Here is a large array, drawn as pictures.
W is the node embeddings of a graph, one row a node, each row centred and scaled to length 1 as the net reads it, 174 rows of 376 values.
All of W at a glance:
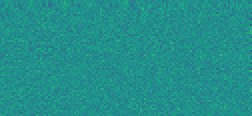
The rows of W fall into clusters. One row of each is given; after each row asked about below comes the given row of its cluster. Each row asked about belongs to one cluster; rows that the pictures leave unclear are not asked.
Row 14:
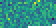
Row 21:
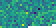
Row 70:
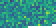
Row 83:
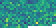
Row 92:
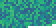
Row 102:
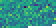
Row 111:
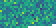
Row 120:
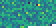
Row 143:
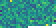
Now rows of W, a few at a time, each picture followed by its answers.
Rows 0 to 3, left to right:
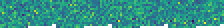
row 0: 21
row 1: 111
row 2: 102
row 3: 83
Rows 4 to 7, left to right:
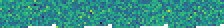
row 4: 102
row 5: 21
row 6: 83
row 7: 21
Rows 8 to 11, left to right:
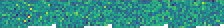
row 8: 83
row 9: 21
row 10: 83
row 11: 102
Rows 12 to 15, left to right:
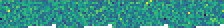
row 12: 102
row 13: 102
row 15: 143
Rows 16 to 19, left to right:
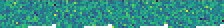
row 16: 111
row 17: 14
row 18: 143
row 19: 143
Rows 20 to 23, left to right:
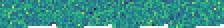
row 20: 120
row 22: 14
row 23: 14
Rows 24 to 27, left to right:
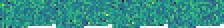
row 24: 92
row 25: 21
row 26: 143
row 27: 102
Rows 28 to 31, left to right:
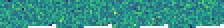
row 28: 120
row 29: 143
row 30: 21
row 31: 143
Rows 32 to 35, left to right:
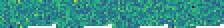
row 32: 92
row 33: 92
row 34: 14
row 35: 102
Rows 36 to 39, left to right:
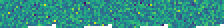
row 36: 70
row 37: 143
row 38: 120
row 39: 14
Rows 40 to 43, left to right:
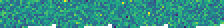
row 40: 70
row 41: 120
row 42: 111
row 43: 92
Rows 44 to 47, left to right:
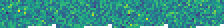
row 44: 14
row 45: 111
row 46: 111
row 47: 70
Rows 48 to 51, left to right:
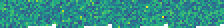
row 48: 92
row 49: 70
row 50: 83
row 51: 21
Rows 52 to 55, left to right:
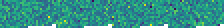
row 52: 102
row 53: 92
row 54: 70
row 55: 120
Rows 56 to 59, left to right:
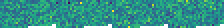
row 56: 83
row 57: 14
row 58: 111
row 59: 92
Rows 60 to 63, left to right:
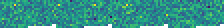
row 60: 111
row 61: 143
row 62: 111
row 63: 120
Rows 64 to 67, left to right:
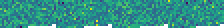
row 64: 120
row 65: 102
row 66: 111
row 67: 70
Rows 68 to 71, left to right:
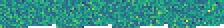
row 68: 143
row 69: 143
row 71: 83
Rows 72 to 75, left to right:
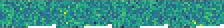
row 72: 92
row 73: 120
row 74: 92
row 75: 120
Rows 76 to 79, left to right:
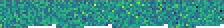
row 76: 143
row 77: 120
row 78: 111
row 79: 14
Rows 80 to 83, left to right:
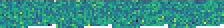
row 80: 143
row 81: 143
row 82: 83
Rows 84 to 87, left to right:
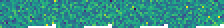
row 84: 143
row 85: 14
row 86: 120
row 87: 83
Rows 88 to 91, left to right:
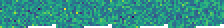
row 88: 21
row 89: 143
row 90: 111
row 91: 14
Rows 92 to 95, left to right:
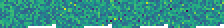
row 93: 143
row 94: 102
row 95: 120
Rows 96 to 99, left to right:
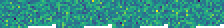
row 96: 83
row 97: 92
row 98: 14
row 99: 120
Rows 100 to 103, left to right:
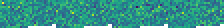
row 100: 102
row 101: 111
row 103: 102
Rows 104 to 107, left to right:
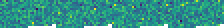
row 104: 143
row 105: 21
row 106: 92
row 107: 14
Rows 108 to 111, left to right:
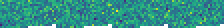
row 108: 102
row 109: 92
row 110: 120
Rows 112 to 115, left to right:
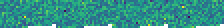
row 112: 70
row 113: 102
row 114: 14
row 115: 111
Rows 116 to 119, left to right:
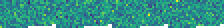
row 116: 143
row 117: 70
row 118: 111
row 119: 120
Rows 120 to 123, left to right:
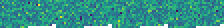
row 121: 70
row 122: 92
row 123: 102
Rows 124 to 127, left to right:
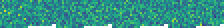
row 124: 120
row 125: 14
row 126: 120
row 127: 143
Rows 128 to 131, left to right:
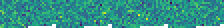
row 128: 21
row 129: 70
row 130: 111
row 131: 102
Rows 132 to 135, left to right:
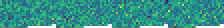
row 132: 14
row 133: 111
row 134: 14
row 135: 111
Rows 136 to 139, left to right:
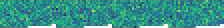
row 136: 92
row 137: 92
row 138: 92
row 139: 14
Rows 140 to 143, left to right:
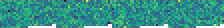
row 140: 102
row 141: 120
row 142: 92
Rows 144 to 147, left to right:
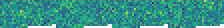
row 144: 21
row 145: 111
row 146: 21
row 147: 92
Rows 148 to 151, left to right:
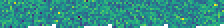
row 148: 92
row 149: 70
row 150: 120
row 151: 83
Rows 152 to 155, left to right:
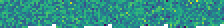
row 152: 70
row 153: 143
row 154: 102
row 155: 92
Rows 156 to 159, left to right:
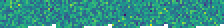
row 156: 111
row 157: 14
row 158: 70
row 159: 111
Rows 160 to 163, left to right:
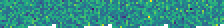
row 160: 111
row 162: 14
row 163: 143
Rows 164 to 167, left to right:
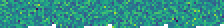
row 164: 143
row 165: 70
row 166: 21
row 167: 102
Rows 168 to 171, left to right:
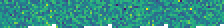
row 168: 83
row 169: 143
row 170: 102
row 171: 120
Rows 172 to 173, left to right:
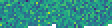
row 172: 70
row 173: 92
